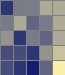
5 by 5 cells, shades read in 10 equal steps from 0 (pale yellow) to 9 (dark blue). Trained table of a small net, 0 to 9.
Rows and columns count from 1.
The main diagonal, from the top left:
8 3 5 4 0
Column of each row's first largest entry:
1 3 2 3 3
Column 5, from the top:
3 3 3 2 0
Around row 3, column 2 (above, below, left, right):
3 7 4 5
